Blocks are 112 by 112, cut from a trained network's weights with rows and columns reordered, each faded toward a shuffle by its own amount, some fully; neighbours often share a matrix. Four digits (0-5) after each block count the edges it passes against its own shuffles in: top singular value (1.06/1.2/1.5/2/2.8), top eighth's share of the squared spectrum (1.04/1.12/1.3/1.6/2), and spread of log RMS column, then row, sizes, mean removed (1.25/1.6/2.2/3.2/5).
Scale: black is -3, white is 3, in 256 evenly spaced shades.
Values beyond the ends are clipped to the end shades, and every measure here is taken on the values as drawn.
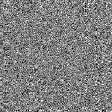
4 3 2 1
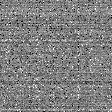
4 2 2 0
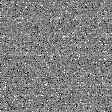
2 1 0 0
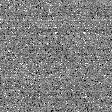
2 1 1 0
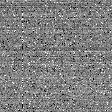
3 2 2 1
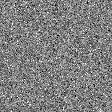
1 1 0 0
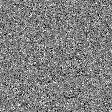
0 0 0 0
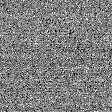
2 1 0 0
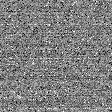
3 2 0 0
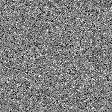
1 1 0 0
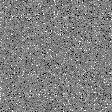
2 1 0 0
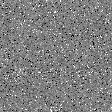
1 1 0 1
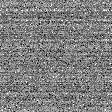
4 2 0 1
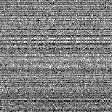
5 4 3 3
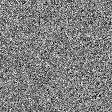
0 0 0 0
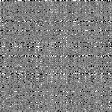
4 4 1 4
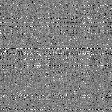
4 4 1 3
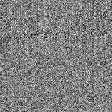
3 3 0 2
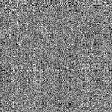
4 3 1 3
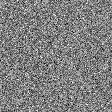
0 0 0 0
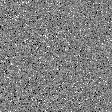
1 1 0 0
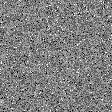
0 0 0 0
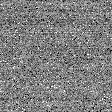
2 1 0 0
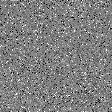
2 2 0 1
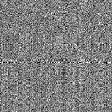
4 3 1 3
